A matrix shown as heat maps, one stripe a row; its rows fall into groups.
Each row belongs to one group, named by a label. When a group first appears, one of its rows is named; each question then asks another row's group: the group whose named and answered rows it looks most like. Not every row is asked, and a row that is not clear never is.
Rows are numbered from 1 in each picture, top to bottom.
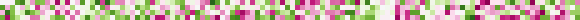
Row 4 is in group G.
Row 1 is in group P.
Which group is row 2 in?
G
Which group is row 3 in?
P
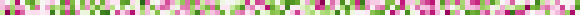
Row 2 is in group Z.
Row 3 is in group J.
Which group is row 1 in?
Z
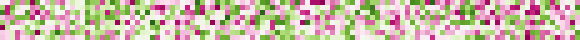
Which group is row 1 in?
P
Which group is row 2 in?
G
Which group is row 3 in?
G
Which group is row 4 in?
P
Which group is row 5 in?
J
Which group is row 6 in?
P
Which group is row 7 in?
Z
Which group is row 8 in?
J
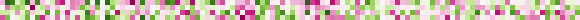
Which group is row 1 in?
P
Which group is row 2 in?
P
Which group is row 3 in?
J
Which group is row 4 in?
P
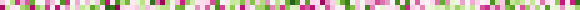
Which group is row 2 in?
P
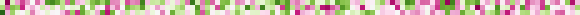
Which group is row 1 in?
J
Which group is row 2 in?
G
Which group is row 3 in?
G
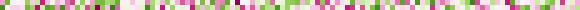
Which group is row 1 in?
P
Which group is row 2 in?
G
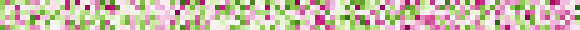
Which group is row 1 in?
G
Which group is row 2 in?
Z
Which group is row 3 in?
J
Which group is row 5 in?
Z
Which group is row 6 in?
G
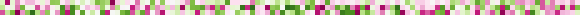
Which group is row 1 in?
J
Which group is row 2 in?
Z
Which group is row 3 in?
Z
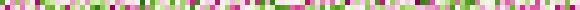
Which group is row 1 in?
G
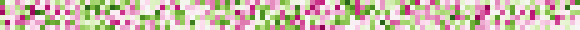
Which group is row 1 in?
Z
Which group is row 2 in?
P
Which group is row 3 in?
P
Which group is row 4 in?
G
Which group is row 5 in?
J
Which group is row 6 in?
P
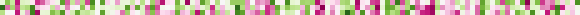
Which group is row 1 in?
Z
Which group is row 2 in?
Z
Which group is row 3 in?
Z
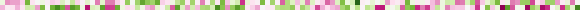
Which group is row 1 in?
G
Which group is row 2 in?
Z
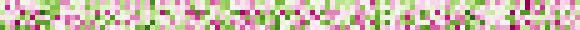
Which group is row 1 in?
J
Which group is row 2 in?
J
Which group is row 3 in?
G
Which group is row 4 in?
P
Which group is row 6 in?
G
